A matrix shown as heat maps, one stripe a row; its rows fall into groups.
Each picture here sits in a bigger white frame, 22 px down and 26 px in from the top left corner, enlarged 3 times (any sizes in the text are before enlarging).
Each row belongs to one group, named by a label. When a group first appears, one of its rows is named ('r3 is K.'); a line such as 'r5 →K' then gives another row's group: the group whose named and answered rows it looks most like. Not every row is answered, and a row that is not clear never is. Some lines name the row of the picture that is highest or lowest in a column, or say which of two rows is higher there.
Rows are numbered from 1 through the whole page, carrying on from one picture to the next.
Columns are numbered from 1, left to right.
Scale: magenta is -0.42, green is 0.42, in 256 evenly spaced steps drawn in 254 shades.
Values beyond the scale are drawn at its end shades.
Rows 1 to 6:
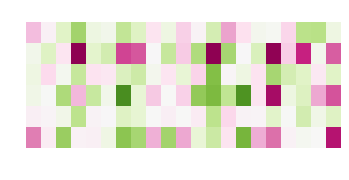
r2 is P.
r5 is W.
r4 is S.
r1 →W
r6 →S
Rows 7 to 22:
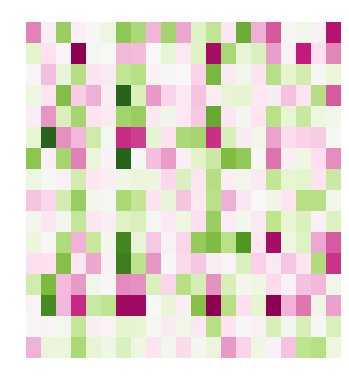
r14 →W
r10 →S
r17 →S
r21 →W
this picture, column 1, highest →13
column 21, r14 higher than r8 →Yes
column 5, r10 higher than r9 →No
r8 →P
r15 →W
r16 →W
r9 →W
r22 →W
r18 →S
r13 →S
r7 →S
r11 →W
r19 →P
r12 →P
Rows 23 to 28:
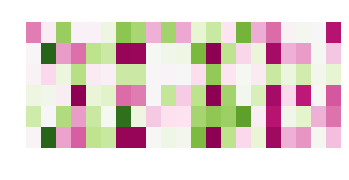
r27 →S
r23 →S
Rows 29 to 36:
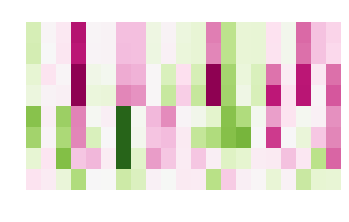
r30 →P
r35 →S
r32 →P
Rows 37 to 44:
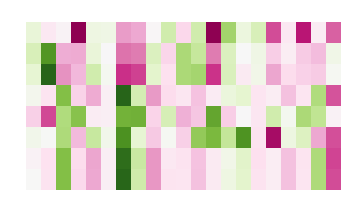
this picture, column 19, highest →41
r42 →S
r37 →P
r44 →S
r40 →S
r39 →P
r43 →S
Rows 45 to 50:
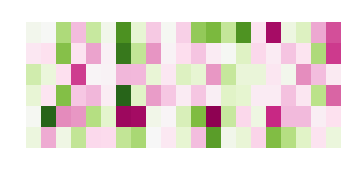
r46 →S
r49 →P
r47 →P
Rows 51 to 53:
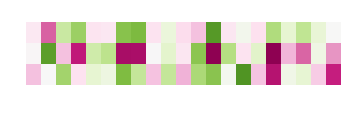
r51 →W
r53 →S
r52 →P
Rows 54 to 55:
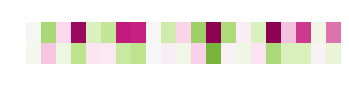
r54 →P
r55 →W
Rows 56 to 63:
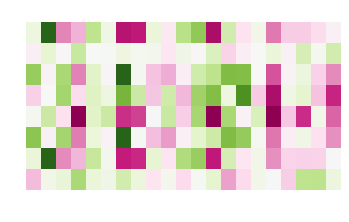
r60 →P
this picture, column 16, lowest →59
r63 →W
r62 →P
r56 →P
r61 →S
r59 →S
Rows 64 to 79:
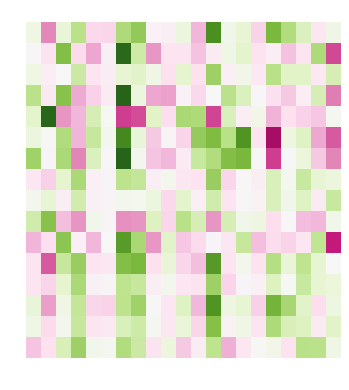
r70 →S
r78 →W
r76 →W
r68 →P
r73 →P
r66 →W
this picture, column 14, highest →70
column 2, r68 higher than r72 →Yes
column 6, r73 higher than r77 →Yes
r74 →S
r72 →W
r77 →W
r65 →S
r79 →W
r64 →W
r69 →S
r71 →W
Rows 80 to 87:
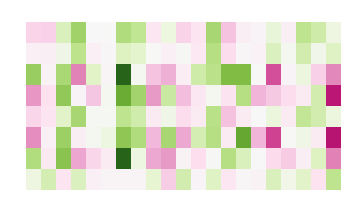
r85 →S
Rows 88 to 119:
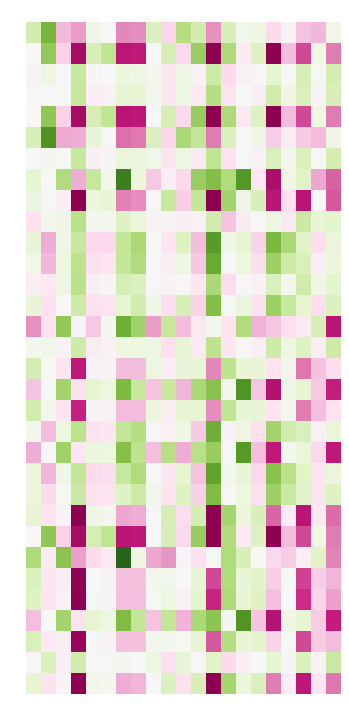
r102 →S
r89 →P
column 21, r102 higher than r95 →No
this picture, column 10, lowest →113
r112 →P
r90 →W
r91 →W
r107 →W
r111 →P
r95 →S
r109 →W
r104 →P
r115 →P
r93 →P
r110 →W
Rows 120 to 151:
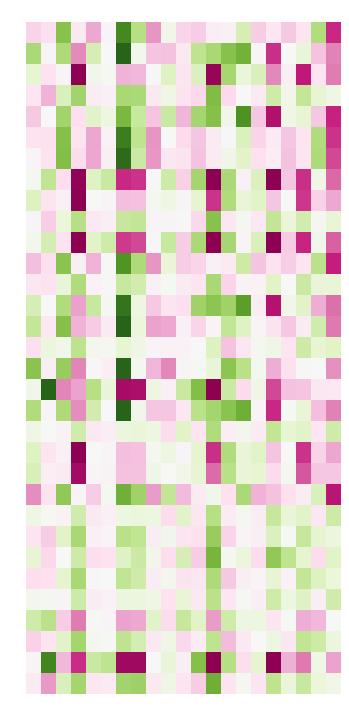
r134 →S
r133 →S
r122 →P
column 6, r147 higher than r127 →No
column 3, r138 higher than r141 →Yes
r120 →S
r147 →W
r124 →S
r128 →P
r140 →P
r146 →W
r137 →P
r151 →W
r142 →S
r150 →P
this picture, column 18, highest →145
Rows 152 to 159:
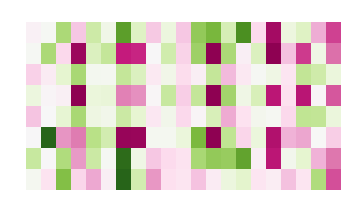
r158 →S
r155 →P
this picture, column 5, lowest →159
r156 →W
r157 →P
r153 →P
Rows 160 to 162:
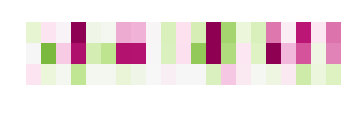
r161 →P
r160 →P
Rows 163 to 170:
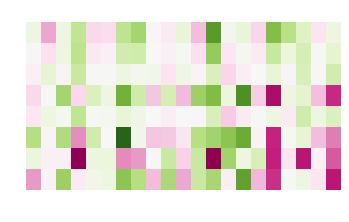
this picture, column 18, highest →163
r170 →S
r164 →W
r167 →W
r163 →W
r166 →S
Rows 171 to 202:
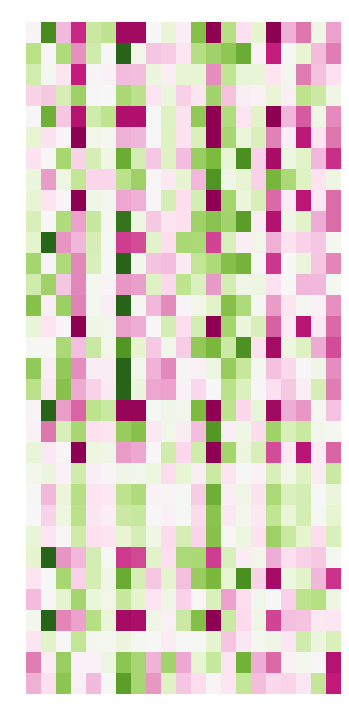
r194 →W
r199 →P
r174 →W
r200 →W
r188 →S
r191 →P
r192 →W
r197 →S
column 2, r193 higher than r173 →No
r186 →S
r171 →P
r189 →P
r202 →S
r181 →P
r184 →S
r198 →W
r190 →W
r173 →P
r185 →P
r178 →W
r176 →P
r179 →P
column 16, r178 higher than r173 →No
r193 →W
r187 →S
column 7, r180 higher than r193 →Yes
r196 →P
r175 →P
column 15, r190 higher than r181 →Yes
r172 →S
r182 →S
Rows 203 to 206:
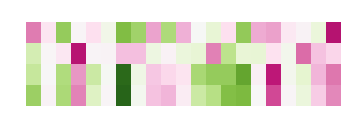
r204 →P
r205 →S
